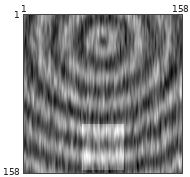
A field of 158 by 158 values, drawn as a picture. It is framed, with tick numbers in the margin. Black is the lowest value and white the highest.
Ninth with the highest average: bottom middle. Rings: centred on the top middle. Odd patch: higher, in the bottom middle.
